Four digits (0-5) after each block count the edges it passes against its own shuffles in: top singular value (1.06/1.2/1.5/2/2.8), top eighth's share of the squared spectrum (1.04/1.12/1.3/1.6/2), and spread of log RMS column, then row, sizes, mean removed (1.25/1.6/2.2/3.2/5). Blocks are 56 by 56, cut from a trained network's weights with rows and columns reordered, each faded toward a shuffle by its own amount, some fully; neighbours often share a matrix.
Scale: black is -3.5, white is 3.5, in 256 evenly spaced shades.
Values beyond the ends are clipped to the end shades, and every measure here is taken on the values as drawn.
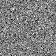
0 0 0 0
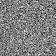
0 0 0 0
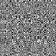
3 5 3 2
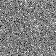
0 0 0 0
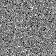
0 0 0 0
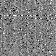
2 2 0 2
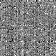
3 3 0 2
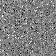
0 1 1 0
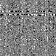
2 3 0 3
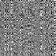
3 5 3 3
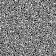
0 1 0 0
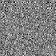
3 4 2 2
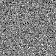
1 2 0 0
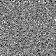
2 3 0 1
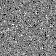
0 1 0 0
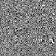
3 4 2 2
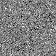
0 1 0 0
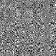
3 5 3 2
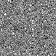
2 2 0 0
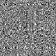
3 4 2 2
